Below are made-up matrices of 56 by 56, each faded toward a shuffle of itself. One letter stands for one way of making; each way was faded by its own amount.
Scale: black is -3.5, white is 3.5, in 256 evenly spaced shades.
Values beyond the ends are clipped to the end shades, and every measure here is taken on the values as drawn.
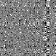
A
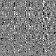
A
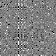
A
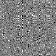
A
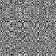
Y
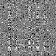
A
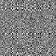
Y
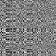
Y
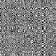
Y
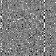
A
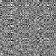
Y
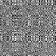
Y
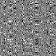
A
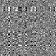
Y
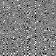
A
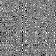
A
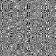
A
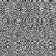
Y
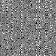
A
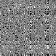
A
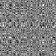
Y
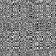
Y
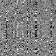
A
